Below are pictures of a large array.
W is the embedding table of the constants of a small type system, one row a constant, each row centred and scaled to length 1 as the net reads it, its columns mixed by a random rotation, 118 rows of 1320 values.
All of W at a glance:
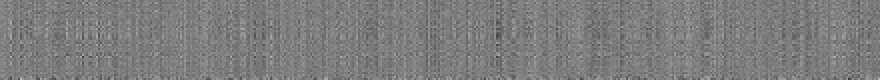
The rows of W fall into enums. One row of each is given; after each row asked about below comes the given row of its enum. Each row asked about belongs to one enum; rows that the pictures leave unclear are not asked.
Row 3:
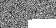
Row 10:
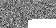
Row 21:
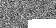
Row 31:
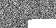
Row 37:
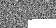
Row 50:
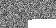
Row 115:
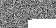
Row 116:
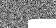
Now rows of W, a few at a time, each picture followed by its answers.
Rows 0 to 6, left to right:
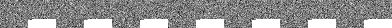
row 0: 37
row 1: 31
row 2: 10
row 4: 115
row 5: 115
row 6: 31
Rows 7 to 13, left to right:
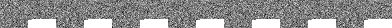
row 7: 31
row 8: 10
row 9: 3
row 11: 50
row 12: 31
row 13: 10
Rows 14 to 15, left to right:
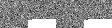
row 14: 21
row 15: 37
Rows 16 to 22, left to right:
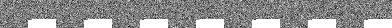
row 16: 115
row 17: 115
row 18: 37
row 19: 116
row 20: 37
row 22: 50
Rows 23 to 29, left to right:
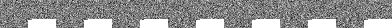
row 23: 115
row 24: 115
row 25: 37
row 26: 10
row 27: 31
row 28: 21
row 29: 10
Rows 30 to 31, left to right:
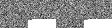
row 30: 50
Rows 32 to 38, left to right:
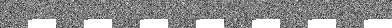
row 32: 3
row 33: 37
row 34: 31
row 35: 31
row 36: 10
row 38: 50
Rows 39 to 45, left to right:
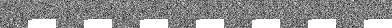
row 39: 10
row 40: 21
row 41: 21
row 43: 31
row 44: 31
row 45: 37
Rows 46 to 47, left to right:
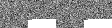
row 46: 21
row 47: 115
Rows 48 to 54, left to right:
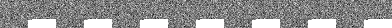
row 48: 21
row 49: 31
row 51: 37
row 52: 31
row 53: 31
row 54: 37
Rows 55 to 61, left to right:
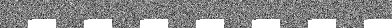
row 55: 37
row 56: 31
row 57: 10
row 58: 50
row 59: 37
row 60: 115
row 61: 116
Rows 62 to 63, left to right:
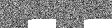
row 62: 31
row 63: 116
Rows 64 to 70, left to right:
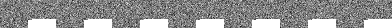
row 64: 10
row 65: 115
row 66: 31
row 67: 50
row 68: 37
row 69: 3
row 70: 115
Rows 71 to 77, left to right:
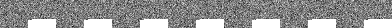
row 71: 50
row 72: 37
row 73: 115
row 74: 31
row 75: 3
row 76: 21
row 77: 37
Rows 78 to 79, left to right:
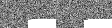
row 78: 116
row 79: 115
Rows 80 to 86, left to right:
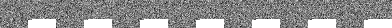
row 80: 10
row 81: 3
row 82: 115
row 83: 115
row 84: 37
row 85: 37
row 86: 50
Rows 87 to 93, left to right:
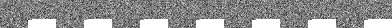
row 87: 10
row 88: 116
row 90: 31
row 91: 115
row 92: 50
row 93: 10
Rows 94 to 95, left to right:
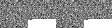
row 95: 37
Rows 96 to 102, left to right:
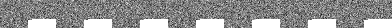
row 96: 10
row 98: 31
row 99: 10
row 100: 116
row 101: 50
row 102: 115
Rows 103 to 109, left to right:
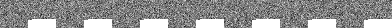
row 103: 50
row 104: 21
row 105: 115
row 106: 37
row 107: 10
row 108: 21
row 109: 50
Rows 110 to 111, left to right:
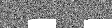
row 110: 116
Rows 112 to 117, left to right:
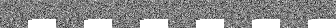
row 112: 10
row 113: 10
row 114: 115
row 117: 116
